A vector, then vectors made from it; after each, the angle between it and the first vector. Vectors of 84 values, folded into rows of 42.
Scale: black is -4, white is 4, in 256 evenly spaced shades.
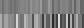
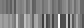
nearly parallel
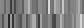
orthogonal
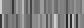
partly opposed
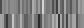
partly opposed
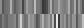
partly opposed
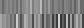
nearly parallel
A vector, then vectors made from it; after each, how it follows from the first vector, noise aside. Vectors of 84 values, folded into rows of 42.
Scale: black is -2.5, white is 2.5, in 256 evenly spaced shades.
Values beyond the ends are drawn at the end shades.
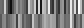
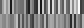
sign-scrambled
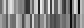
sign-scrambled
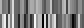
reversed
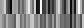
sign-scrambled
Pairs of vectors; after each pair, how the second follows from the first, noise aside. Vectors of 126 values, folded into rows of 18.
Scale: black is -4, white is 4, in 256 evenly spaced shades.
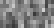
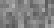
shrunk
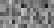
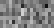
copied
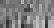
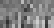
copied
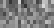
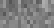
shrunk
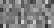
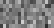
copied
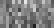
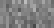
shrunk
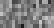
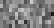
wrapped around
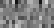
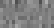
shrunk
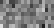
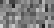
copied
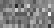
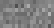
shrunk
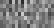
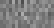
shrunk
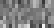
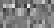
wrapped around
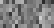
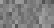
shrunk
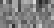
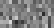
wrapped around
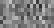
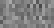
shrunk
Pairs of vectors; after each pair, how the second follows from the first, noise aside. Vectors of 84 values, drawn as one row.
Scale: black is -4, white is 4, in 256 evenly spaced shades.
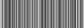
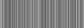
shrunk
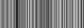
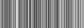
sign-scrambled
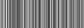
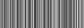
reversed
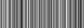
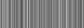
shrunk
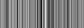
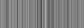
shrunk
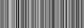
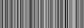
reversed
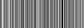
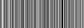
copied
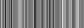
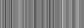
shrunk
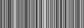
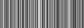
reversed
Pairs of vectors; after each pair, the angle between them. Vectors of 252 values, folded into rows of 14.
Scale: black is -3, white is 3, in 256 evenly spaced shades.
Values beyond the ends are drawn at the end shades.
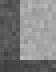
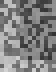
partly opposed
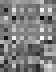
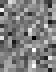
orthogonal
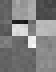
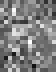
partly aligned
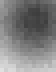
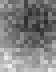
nearly parallel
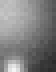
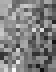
partly aligned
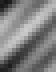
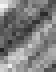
nearly opposite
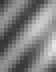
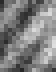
nearly parallel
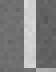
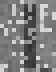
partly opposed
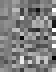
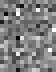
orthogonal
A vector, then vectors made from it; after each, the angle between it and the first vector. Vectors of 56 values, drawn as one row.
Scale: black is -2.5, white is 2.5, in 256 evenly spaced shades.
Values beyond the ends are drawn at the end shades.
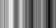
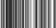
partly opposed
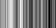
nearly parallel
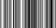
partly aligned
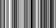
partly aligned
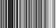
partly opposed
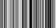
partly aligned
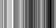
nearly parallel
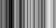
nearly opposite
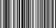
orthogonal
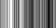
nearly parallel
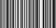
orthogonal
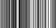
partly opposed
